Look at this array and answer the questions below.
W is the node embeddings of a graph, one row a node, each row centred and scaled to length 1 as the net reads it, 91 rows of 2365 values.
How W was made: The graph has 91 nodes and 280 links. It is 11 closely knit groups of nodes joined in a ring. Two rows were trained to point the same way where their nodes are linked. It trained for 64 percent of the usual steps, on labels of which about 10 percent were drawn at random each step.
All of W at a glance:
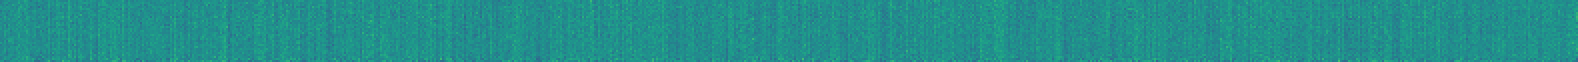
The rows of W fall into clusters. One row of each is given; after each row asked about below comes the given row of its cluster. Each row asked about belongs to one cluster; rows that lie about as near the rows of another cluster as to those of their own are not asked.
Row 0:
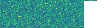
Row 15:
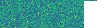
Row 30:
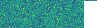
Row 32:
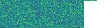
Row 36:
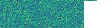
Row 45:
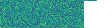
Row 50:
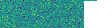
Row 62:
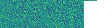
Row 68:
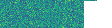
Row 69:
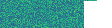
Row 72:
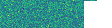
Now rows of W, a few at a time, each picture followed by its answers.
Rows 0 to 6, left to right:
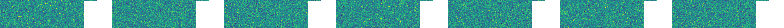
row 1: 62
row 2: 0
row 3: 36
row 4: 0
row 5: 30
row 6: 68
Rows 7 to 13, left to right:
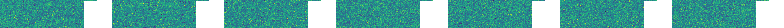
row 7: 50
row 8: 72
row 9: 45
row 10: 45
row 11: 15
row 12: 32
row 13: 62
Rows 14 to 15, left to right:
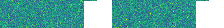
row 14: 0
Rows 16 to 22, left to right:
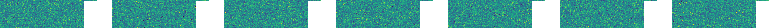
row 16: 36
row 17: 69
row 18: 32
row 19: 36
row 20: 36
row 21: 45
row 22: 69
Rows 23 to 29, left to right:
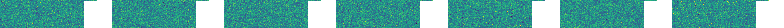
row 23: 32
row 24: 36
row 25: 36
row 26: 36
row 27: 72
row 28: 50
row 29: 30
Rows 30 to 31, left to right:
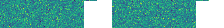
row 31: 45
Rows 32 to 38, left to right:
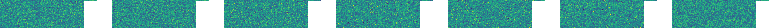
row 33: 69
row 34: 68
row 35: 15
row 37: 72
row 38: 50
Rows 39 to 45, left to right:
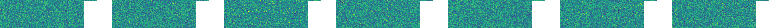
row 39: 62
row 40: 62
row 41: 69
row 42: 45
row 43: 50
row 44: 72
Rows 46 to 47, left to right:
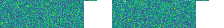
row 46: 0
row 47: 72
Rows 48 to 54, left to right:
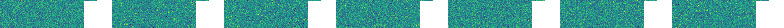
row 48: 0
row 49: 36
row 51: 45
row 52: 69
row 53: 32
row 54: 15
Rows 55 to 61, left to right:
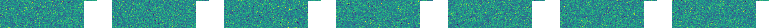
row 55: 69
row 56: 45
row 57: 50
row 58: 15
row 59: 30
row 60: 30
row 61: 50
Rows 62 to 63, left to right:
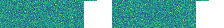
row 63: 69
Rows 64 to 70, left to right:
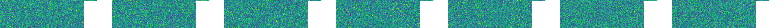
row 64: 72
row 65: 50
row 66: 30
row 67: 32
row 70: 15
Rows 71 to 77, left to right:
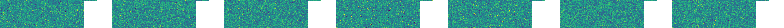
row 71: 62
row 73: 50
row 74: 30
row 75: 62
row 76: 50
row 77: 30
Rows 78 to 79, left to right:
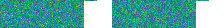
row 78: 68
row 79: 30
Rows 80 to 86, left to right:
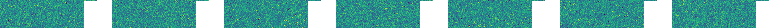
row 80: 72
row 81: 62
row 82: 15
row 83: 32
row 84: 45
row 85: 30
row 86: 30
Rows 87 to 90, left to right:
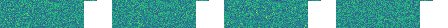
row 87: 72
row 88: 72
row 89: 72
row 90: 15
